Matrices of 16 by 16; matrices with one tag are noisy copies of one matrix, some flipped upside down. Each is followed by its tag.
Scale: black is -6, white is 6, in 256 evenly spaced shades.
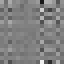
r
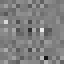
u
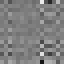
r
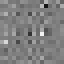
u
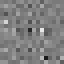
u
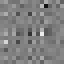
u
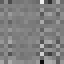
r
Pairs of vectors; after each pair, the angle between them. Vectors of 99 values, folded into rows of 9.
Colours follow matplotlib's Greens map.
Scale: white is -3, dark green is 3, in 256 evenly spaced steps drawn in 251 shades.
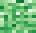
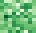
partly aligned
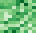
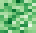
partly aligned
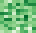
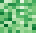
partly aligned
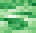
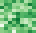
partly aligned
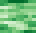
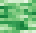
nearly opposite
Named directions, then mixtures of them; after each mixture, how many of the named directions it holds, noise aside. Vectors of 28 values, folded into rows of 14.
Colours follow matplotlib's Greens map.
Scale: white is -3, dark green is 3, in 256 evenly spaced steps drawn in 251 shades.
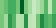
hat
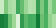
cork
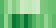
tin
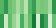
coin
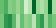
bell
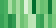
one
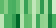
three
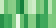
two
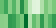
two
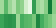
three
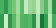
three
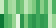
two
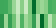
two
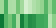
three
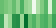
three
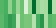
one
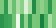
three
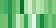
two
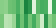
one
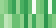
two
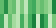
one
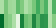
two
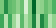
two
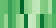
one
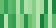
three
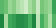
two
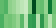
three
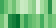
three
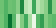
two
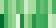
two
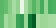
three
